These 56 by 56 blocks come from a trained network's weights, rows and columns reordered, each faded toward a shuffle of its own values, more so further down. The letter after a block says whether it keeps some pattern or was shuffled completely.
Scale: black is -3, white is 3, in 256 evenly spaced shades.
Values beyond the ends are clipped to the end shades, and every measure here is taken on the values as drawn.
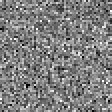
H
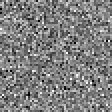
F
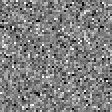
F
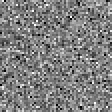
F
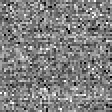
H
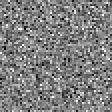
F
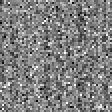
H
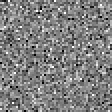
F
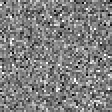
F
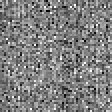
H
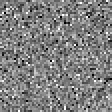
F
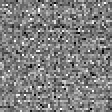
H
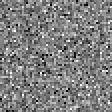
F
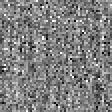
H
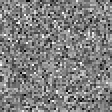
F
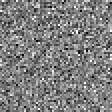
F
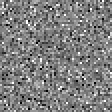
F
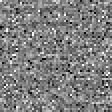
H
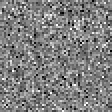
F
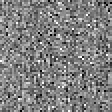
H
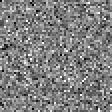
F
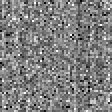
H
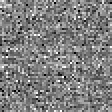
H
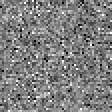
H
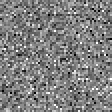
F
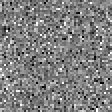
F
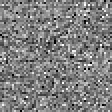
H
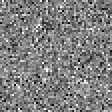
F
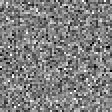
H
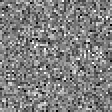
F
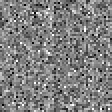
H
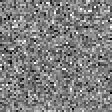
F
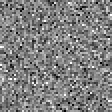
F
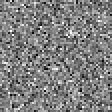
F
